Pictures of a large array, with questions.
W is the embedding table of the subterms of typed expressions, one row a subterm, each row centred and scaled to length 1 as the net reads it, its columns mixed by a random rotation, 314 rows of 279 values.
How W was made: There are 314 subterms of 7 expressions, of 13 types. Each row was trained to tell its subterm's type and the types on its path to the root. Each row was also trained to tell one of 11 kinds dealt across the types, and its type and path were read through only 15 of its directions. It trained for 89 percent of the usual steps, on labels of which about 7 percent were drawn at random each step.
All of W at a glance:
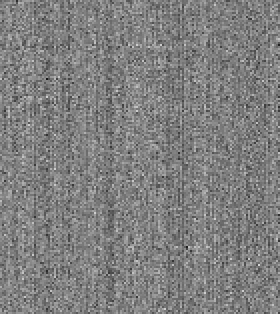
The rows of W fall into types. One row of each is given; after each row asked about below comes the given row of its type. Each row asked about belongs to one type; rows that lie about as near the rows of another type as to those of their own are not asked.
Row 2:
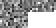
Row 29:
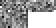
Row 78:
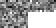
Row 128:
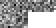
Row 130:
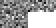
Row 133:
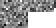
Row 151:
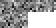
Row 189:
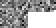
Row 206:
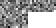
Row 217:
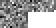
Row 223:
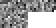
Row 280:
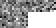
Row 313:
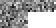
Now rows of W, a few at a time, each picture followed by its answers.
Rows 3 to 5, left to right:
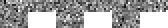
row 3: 29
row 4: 151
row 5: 313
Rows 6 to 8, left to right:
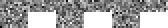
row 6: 206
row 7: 130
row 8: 128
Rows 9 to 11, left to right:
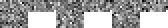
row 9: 78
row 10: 217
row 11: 223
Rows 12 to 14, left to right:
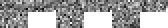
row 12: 29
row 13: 189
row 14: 128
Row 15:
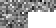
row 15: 78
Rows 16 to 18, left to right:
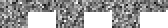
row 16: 78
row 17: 29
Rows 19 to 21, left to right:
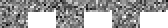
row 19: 189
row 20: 217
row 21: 151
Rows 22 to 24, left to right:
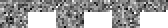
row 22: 206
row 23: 29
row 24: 151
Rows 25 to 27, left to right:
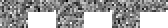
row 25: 217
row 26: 133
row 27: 29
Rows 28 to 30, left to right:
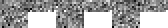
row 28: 151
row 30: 206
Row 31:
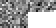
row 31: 189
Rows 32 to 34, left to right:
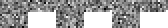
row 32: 128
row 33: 130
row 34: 29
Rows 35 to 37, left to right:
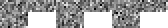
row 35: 2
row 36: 78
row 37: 128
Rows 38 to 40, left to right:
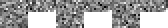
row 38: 151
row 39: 280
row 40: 2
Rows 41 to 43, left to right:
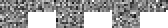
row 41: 151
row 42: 128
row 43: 2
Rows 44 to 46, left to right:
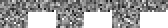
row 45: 217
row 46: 2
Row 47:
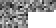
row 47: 2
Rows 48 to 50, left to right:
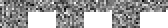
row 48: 280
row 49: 217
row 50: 128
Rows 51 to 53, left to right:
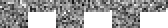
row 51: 313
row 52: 206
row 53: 133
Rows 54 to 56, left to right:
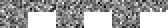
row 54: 206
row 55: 189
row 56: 128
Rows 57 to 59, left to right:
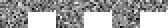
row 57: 128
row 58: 313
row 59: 128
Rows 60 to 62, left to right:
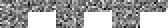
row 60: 128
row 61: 313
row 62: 128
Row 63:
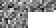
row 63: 29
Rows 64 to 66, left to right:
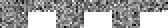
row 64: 78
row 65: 128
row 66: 280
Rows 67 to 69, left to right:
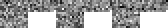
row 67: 217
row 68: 217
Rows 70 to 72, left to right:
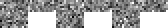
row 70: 206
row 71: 189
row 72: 130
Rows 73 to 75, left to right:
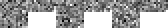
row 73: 133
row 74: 133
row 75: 206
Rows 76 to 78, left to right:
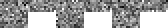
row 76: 223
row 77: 128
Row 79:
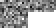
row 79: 78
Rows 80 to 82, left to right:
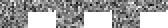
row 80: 223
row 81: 2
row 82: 313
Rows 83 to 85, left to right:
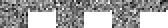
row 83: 217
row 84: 280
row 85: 206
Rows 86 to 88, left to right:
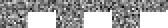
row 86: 151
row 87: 313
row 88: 223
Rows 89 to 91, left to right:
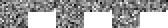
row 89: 189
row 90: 2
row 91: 151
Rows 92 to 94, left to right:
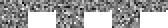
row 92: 223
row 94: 217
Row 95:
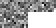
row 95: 2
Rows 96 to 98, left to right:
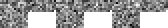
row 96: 151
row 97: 78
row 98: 189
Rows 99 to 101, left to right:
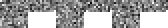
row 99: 280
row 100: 151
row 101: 223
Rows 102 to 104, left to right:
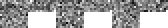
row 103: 189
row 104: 2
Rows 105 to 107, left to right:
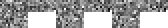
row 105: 29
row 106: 313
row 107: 313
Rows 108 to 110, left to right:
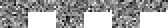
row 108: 280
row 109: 2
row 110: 133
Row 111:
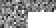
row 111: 189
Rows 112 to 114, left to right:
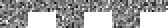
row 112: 2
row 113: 217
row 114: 280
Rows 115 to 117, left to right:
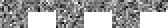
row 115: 217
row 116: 29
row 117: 133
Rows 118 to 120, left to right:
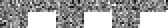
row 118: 130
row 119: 133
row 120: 151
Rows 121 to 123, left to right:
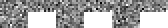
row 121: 189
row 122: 313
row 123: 133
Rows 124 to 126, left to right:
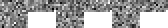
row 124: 128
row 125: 280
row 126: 189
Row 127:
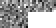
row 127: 130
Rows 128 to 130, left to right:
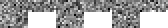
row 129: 133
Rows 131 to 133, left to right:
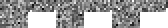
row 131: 151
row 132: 217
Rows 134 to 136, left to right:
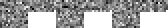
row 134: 313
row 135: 78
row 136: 128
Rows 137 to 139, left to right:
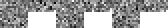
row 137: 78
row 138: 128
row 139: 223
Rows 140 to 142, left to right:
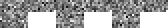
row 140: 151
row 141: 2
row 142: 151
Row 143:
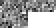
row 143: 223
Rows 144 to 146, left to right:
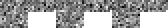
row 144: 189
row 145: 2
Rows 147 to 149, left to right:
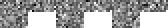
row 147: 151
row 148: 78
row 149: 2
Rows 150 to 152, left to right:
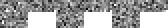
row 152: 29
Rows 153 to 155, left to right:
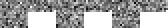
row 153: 189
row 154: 206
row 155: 280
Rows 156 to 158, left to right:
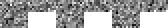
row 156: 29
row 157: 130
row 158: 189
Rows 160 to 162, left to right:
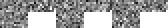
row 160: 2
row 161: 151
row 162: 130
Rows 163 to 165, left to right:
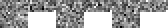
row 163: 206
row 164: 130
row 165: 313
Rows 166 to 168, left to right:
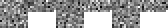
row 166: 128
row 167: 313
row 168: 313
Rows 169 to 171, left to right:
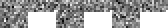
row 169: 313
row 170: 29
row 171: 217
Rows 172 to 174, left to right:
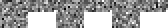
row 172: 280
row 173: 223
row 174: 313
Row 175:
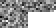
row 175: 29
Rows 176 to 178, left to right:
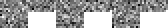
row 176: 128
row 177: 151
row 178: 206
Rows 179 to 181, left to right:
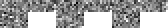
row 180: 2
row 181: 133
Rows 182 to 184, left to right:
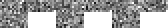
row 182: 29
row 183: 313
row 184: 313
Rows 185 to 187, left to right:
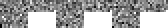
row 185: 206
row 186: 223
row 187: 189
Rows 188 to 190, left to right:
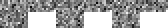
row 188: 130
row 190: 189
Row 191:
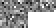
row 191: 223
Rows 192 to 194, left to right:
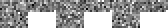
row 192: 280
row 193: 151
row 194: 29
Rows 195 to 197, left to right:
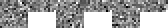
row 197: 133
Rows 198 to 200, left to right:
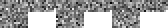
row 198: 128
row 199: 2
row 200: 130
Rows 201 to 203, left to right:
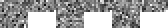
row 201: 78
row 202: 280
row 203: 206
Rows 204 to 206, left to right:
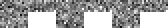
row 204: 29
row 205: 78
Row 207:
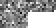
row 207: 151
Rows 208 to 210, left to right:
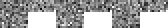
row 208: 313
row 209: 128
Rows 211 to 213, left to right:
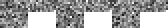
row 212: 206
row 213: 29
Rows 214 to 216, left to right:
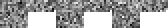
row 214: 2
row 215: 313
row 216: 313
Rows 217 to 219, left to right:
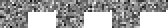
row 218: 2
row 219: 78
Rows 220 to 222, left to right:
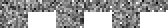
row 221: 128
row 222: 128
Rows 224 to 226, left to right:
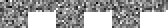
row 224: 78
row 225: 189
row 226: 217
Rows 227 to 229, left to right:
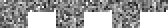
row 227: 313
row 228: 313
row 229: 223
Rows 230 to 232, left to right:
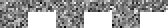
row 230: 78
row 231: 29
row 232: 206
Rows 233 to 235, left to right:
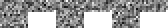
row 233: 280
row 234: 78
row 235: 189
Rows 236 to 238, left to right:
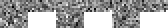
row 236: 130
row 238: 280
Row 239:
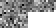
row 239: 128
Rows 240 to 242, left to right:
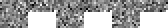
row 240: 280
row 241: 151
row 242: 2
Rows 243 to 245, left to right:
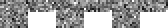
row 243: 280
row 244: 29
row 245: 151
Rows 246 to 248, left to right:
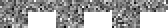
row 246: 313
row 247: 313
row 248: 29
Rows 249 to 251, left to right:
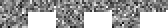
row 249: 206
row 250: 2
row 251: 189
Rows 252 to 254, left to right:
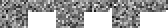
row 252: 217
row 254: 29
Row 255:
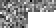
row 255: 217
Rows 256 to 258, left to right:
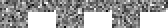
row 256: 280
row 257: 206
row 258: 2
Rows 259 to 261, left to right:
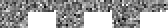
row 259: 2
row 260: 223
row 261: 280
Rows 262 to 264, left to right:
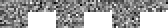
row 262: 151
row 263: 151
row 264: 217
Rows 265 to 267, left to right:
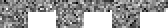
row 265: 217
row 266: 151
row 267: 189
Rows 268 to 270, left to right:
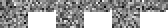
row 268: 133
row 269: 133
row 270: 206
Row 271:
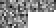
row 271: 223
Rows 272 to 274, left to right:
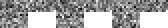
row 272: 2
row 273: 217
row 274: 151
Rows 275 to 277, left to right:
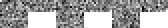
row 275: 280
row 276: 133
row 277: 313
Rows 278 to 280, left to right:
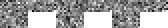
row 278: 29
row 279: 2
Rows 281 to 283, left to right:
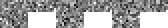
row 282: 2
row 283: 280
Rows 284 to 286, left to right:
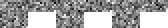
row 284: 78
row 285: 29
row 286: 133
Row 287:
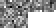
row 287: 78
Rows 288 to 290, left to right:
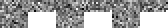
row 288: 2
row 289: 130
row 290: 280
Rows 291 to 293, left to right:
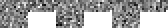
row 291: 130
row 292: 223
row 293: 223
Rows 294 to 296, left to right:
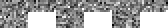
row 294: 189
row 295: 133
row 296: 206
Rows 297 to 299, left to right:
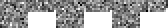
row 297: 130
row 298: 223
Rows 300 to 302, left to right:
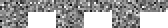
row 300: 2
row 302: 128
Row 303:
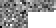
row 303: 130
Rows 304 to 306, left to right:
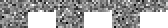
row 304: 130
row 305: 189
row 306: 128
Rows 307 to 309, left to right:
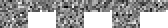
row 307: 130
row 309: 280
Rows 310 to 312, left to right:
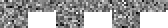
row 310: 78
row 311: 223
